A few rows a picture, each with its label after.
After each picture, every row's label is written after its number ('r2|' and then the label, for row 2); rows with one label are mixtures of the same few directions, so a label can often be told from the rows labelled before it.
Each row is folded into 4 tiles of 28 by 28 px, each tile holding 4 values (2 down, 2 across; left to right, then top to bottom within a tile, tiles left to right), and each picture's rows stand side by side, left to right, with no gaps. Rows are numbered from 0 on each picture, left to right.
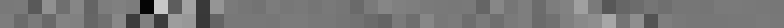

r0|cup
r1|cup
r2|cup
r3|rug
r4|cup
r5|rug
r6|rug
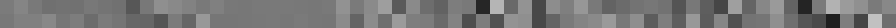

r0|rug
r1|rug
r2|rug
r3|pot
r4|cup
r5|rug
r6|pot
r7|rug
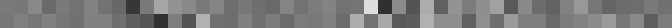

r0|cup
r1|rug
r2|pot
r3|cup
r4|pot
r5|rug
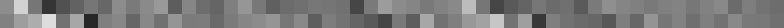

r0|rug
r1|pot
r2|rug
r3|rug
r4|rug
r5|rug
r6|pot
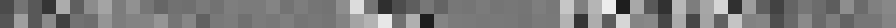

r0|pot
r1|rug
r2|pot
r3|rug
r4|cup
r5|pot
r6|pot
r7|pot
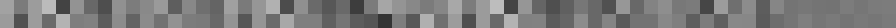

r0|pot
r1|pot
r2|pot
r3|rug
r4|pot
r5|pot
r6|cup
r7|pot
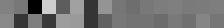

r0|cup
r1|rug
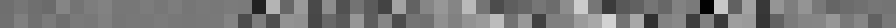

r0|pot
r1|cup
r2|cup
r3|pot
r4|rug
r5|rug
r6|cup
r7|rug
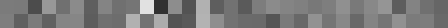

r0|cup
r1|cup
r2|rug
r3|pot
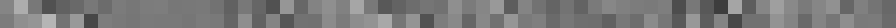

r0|rug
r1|pot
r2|pot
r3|rug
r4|pot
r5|rug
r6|pot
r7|pot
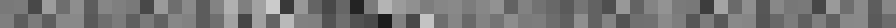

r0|cup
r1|cup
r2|pot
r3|rug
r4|pot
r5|pot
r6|cup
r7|cup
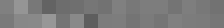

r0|rug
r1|pot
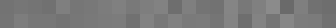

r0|pot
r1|pot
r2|pot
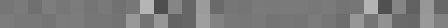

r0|cup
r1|cup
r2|rug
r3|cup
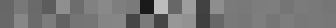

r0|pot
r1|cup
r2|pot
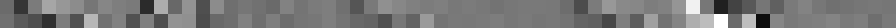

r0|rug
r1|cup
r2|pot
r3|rug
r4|rug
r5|rug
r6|rug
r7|rug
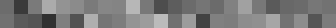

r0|rug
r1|rug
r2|rug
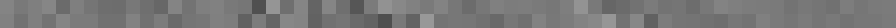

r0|pot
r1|pot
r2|cup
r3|rug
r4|rug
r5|rug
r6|rug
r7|pot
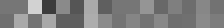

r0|cup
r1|cup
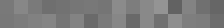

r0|rug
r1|pot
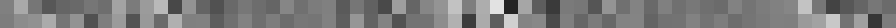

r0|rug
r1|pot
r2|pot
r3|pot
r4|pot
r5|cup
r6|pot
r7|rug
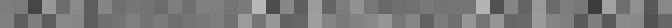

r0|cup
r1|pot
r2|cup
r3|rug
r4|cup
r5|cup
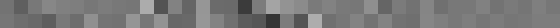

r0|rug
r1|cup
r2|rug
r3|cup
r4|cup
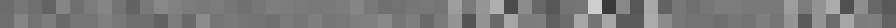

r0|pot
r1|rug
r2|rug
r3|rug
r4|pot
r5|cup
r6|rug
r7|pot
